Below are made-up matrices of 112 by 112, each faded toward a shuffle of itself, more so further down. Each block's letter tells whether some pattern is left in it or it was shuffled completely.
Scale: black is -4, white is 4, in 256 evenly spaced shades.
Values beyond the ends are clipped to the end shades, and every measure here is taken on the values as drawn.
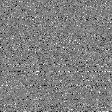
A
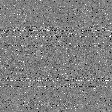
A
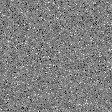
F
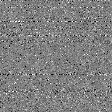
A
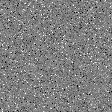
F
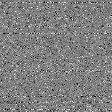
A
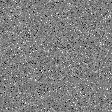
F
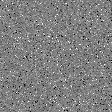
F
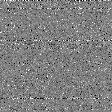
A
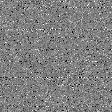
A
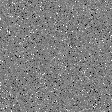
F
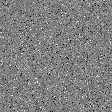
F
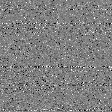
A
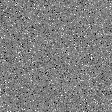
F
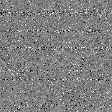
A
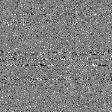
A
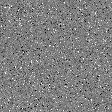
F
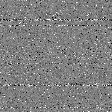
A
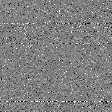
A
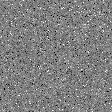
F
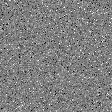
F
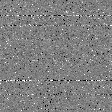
A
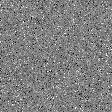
F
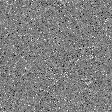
F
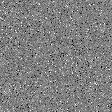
F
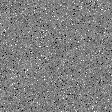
F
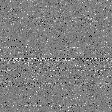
A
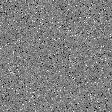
F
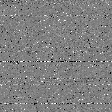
A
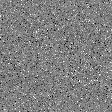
F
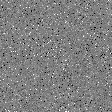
F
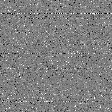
A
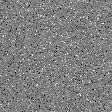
F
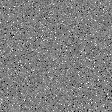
F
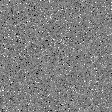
F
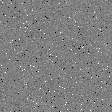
F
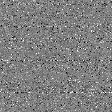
A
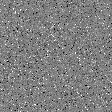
F
